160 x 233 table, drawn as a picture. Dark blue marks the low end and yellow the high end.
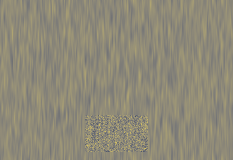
Neither half mirrors the other. The bottom middle is the roughest part. Streaks run downward. In the bottom middle lies a patch that is rougher than the rest. A few values lie far out on both sides of the bulk.
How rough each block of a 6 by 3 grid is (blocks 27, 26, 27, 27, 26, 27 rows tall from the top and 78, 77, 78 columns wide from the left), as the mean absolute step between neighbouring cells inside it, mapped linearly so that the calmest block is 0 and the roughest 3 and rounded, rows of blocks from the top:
0 0 0
0 0 0
0 0 0
0 0 0
0 3 0
0 3 0
